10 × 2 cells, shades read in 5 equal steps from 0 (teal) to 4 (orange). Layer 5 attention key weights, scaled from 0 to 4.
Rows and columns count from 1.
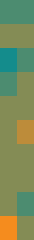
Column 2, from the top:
1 2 1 2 2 3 2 2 1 2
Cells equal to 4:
1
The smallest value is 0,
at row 3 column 1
